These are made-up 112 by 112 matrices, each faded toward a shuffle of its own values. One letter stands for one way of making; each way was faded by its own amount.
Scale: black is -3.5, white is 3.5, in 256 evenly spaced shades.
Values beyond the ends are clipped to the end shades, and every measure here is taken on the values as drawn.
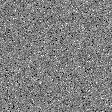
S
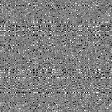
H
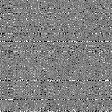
H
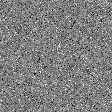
S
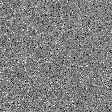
S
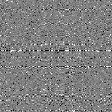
H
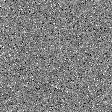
S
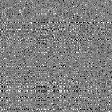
H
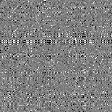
H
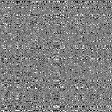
H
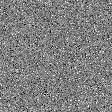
S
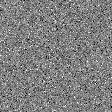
S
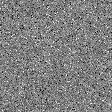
S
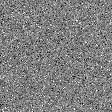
S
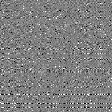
H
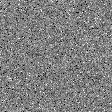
S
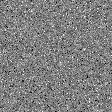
S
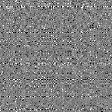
H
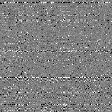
H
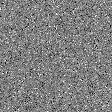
S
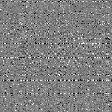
H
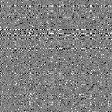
H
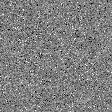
S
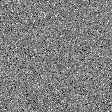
S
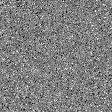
S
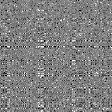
H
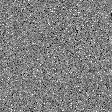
S
